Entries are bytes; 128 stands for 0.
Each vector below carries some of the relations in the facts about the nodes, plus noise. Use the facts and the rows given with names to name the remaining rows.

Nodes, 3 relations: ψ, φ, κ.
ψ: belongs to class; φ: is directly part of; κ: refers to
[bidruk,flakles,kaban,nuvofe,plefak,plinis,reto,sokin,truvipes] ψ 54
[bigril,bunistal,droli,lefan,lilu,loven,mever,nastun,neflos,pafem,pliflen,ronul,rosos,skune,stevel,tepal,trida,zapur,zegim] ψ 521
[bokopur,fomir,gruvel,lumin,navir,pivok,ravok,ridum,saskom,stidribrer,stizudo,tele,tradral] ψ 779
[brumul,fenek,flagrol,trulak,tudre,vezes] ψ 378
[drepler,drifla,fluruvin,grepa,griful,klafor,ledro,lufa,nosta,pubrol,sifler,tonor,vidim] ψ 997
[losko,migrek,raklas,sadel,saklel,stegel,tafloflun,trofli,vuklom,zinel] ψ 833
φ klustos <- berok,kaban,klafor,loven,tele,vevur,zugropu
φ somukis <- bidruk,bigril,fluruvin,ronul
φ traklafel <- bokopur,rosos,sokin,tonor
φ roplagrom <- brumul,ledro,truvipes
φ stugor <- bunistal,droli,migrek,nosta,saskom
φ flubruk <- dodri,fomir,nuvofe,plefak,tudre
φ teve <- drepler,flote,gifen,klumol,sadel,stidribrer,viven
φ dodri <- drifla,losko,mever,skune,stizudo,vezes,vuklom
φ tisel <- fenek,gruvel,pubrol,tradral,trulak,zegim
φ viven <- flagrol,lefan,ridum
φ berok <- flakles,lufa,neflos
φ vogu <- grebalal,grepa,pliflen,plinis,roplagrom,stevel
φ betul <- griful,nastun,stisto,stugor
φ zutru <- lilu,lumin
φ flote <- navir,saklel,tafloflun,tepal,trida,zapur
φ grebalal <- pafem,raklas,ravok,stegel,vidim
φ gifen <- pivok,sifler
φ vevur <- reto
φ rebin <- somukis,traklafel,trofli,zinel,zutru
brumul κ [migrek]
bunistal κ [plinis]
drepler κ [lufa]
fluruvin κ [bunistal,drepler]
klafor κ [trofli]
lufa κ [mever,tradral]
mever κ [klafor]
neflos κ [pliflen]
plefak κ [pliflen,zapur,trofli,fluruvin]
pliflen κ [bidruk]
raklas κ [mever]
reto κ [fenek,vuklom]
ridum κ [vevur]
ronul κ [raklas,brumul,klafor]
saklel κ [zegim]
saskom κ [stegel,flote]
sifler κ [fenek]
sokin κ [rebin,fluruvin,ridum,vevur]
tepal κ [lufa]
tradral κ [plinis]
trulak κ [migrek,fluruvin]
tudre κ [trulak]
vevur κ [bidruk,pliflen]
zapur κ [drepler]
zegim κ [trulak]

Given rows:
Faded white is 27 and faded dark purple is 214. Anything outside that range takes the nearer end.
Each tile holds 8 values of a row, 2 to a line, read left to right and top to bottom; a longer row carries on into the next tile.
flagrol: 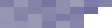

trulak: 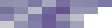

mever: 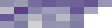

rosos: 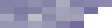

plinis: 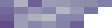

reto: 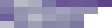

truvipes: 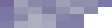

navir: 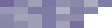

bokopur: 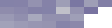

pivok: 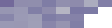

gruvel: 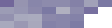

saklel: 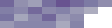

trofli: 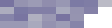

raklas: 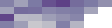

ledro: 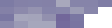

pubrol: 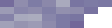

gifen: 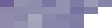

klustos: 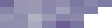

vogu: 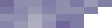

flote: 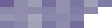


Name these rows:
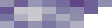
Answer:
vevur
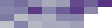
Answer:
drepler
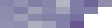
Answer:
drifla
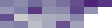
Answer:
lufa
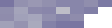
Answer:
tele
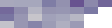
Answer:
sokin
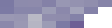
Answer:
stevel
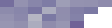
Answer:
lefan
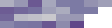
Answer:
bunistal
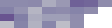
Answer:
plefak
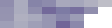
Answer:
migrek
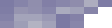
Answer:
ravok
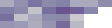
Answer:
brumul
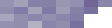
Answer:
vezes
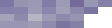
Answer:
rebin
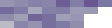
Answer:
tudre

